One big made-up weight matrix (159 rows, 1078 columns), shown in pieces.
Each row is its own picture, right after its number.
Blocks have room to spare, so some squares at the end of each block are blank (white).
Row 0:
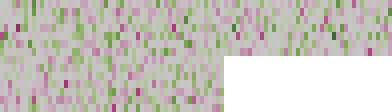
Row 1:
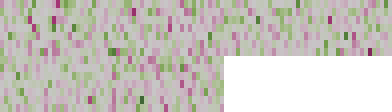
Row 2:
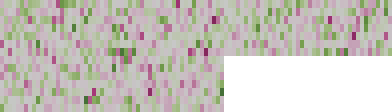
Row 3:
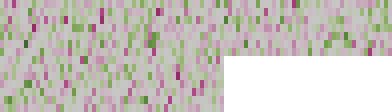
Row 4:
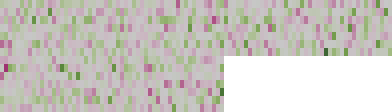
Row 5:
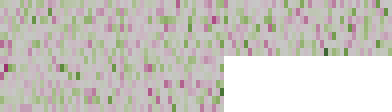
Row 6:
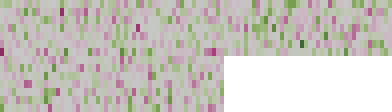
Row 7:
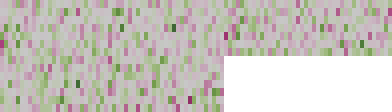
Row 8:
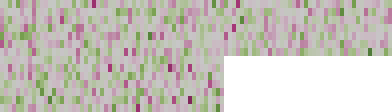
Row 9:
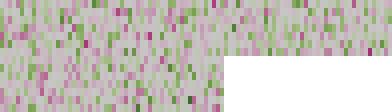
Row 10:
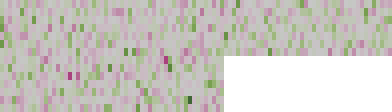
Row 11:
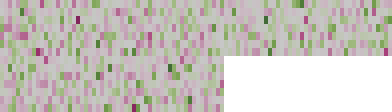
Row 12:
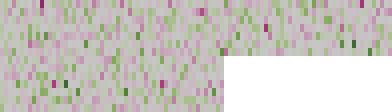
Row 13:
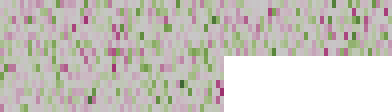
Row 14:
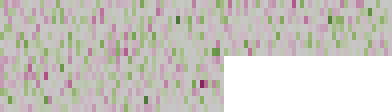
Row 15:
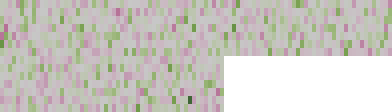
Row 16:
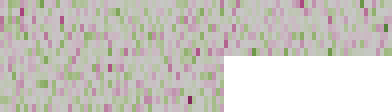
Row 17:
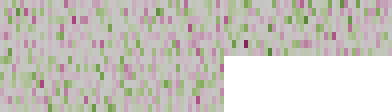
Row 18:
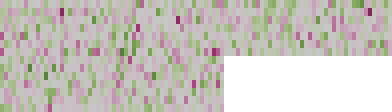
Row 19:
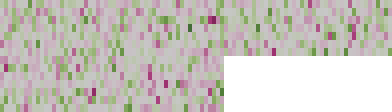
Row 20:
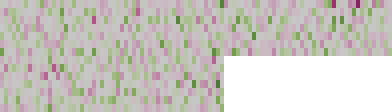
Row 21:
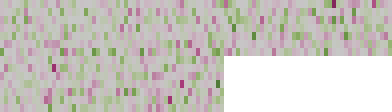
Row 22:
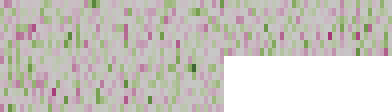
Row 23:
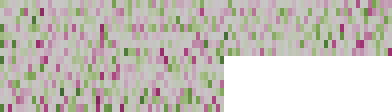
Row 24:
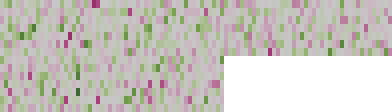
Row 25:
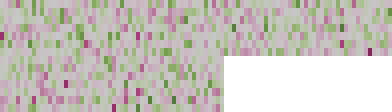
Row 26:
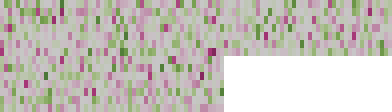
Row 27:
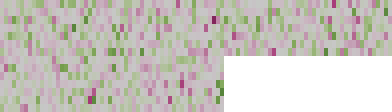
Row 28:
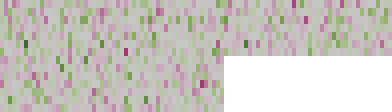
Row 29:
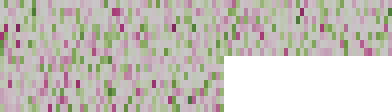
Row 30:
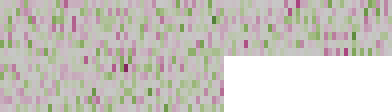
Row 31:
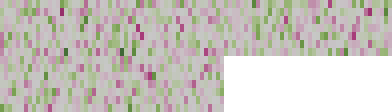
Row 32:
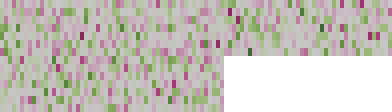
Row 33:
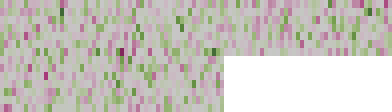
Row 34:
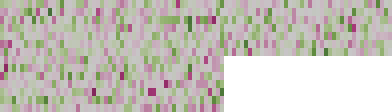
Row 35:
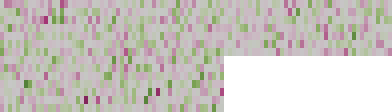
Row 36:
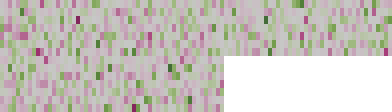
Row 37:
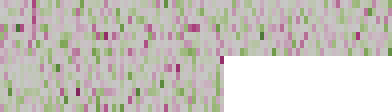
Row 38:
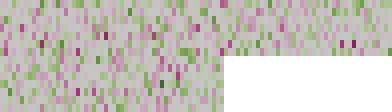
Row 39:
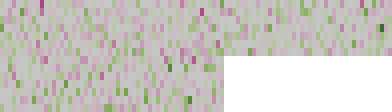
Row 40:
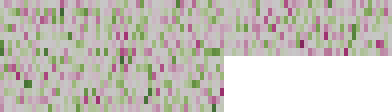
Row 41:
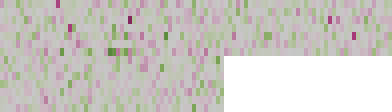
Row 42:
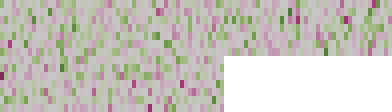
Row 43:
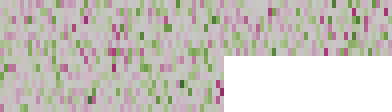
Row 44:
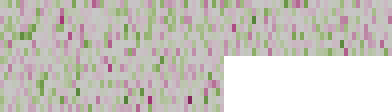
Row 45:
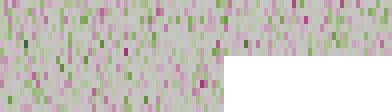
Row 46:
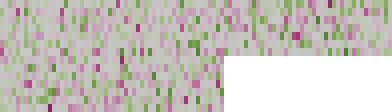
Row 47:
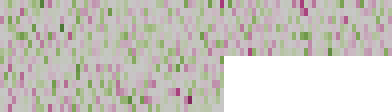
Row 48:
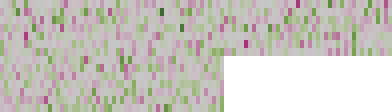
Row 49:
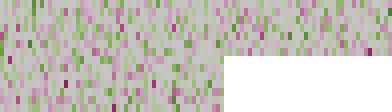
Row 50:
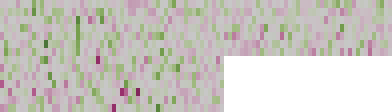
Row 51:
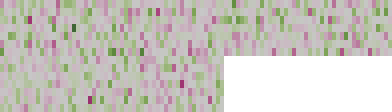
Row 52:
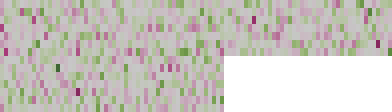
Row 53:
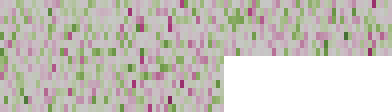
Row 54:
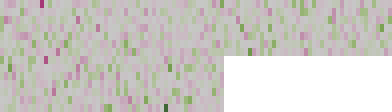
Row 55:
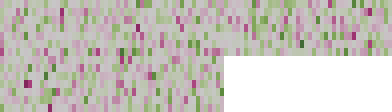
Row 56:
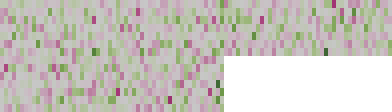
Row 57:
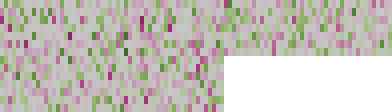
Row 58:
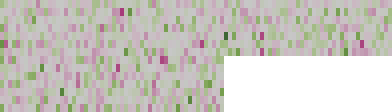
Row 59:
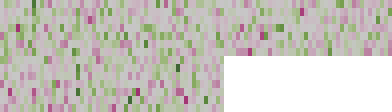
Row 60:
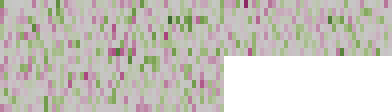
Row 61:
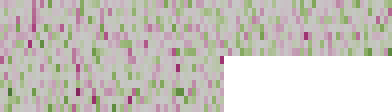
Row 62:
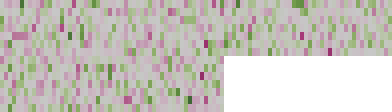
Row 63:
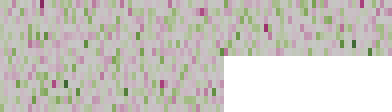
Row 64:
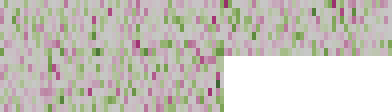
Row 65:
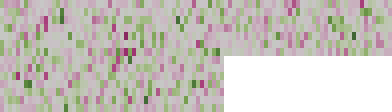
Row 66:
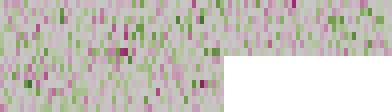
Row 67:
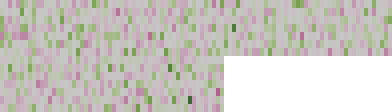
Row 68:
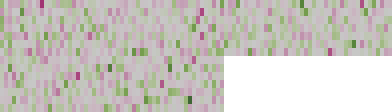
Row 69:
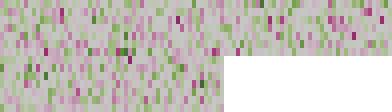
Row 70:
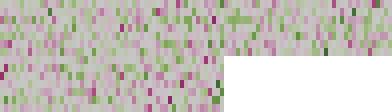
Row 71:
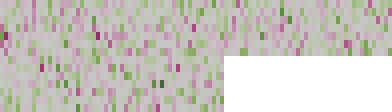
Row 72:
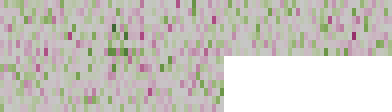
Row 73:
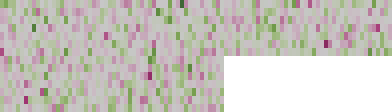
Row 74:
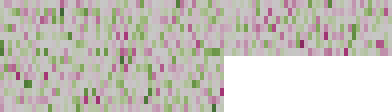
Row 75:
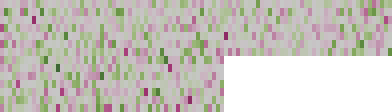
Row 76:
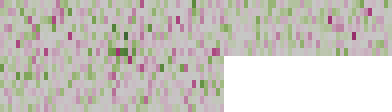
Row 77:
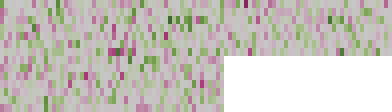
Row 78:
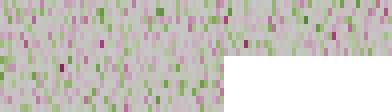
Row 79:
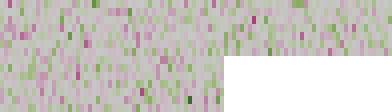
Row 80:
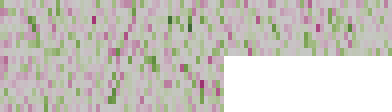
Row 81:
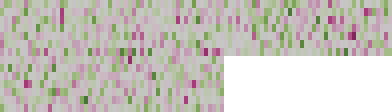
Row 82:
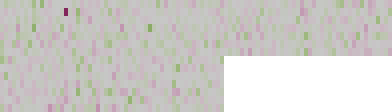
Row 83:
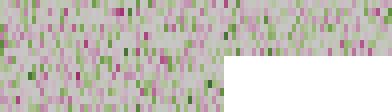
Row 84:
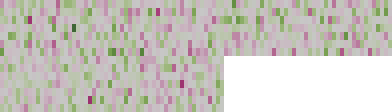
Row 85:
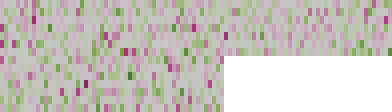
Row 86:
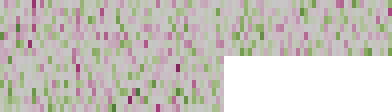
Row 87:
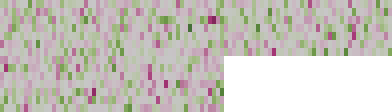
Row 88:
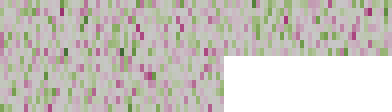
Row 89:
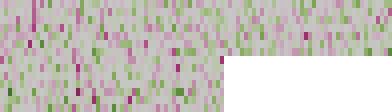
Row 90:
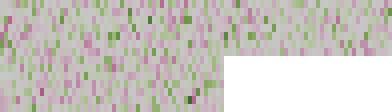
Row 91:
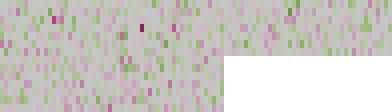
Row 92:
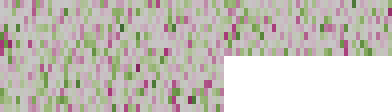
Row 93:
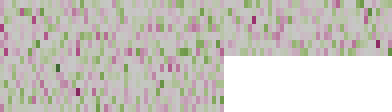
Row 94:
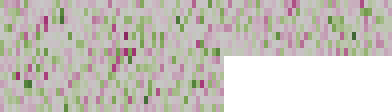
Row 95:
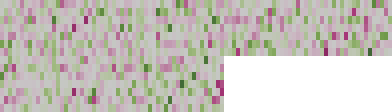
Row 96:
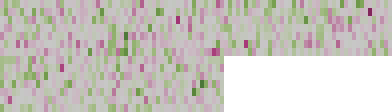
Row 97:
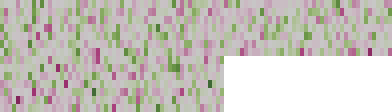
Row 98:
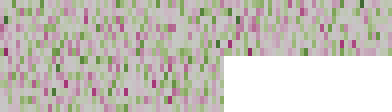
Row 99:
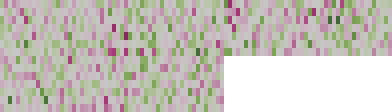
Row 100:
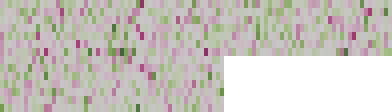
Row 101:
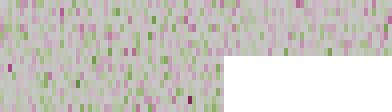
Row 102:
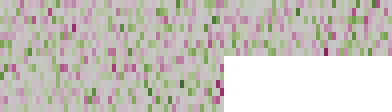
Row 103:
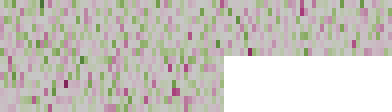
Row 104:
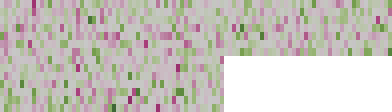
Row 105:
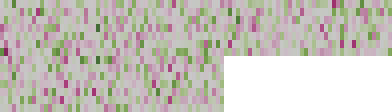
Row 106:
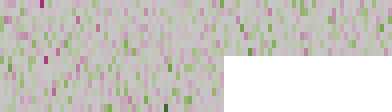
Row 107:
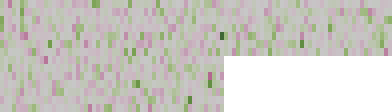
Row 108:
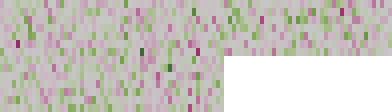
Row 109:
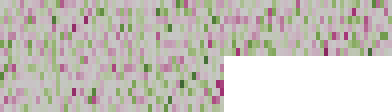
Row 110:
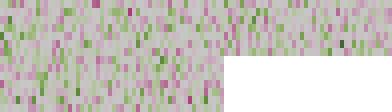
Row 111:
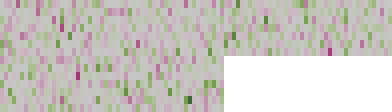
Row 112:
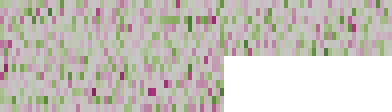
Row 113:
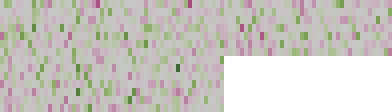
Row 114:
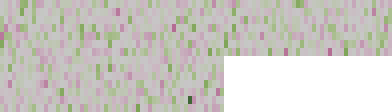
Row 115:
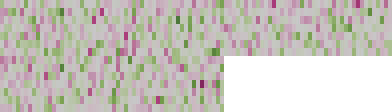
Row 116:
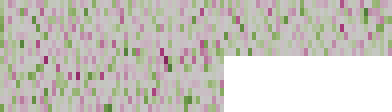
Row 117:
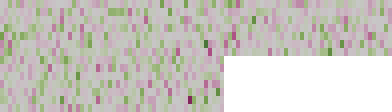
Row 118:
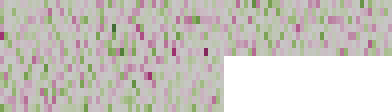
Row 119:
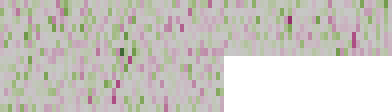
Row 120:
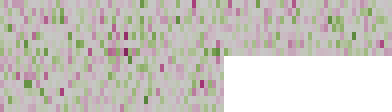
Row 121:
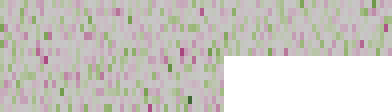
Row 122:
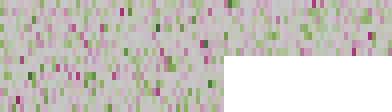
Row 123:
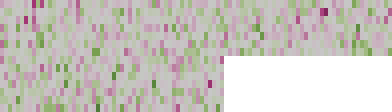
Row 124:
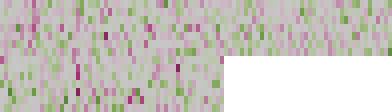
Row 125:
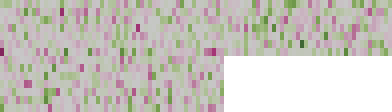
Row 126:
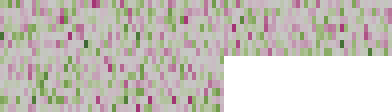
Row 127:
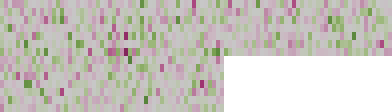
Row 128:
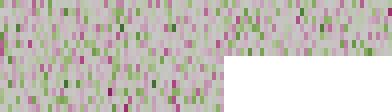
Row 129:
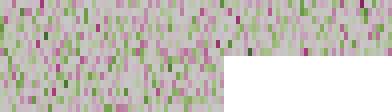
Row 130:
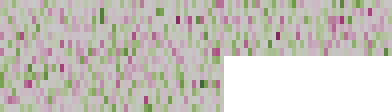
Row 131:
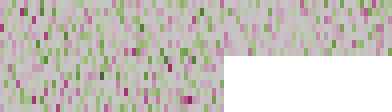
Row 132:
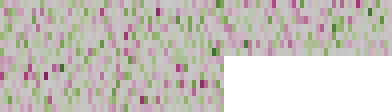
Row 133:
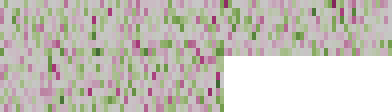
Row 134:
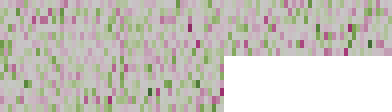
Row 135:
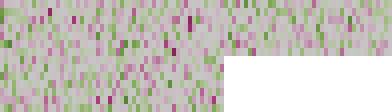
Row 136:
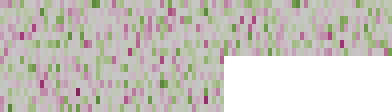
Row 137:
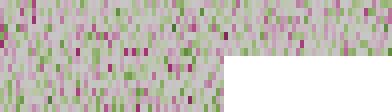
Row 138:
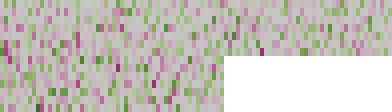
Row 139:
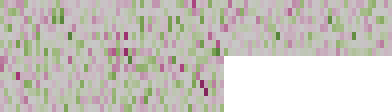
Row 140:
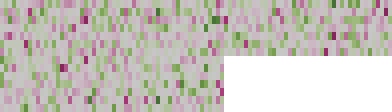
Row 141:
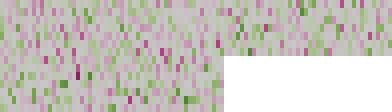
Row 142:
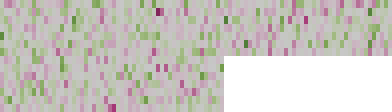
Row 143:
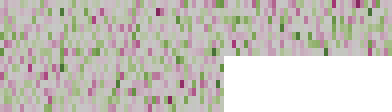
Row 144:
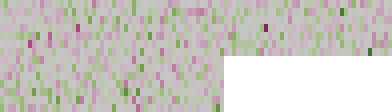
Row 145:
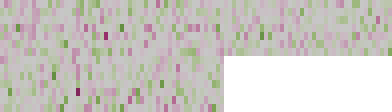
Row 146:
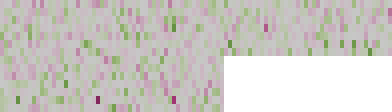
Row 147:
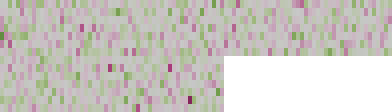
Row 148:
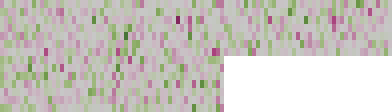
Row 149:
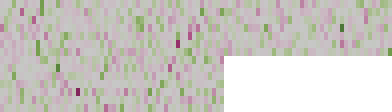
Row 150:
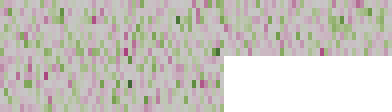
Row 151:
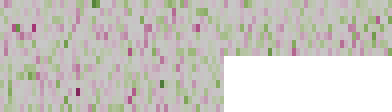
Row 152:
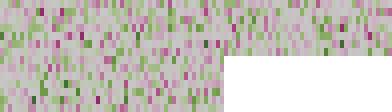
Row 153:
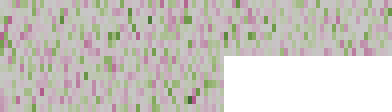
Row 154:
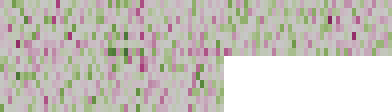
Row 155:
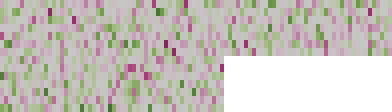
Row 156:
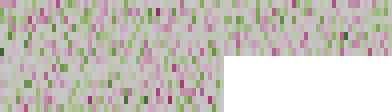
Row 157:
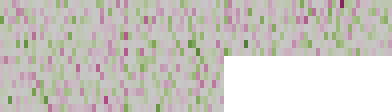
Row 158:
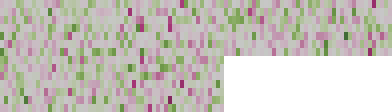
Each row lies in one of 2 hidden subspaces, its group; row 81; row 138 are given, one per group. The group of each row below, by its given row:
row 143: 81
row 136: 138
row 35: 81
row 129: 138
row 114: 138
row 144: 138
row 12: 138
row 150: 81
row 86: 138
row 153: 138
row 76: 81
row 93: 138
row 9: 138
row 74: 81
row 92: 138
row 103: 138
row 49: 138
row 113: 138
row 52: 138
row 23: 138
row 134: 81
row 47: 138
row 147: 138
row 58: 138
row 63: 138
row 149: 138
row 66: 81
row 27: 81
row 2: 81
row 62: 138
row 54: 138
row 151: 138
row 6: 81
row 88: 81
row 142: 81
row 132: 81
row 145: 138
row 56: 81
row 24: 138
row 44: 138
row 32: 138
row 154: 81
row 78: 81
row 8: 138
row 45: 81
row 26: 81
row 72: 81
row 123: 138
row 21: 81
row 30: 81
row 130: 81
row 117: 138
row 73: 81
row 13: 81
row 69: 81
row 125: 81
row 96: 81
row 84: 81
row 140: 81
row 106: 138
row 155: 81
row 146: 138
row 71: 138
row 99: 81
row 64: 81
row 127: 81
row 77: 81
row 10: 138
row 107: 138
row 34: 81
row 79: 138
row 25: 138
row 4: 81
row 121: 138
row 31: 81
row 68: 138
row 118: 81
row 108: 81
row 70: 81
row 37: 138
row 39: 138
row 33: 81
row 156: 81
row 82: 138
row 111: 138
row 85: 138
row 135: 81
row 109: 81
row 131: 138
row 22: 138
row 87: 81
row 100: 81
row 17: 81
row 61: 138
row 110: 138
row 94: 81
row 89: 138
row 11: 138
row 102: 81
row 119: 81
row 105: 138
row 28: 81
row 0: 138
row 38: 138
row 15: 138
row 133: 81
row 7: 138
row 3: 81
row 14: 81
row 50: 138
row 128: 138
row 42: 81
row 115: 81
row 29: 138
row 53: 81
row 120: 81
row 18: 81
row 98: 138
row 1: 81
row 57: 81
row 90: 138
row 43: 81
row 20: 81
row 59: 138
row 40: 81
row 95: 81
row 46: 81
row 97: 138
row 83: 138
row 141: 138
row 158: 81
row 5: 81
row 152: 138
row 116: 138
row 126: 138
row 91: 81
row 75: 138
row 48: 81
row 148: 81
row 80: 81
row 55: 81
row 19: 81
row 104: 138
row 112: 81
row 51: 81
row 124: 138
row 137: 138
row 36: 138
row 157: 81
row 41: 81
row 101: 138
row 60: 81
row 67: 138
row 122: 138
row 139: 81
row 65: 81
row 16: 138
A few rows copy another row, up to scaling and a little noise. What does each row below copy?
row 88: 31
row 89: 61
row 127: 120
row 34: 112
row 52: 93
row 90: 153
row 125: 6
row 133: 64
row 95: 109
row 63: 12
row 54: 106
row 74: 40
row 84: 51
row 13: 43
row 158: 53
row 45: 28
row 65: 94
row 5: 4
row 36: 11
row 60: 77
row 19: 87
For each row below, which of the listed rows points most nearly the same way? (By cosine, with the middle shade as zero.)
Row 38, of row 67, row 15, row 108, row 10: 108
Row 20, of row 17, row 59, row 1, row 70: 70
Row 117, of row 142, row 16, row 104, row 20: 16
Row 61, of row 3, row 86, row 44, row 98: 86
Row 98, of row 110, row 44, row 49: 49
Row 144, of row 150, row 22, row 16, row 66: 16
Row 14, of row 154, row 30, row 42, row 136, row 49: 42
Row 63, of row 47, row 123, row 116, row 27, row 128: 128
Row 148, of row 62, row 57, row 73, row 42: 57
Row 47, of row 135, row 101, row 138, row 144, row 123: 101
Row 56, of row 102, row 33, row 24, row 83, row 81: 33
